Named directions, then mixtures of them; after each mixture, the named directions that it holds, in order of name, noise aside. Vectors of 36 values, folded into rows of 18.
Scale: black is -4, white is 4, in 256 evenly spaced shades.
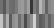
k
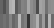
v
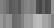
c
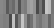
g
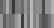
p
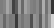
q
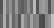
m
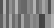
m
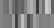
g, q, v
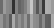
g, p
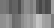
c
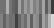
q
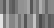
k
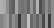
v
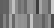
m, q, v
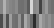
k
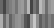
k, v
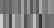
g, k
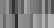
c, q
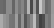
k, m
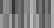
c, m, p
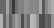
k, p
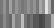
c, g, m
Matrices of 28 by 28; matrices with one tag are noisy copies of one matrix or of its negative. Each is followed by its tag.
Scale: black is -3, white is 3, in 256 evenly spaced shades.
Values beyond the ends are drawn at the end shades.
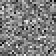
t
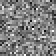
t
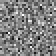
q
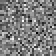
q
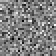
q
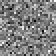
t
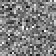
t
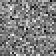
t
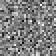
q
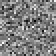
t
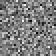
q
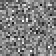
q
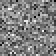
t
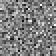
q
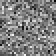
t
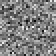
t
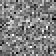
t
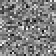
t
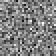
q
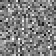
q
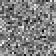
t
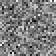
t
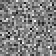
q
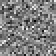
t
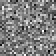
t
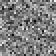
t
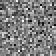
q
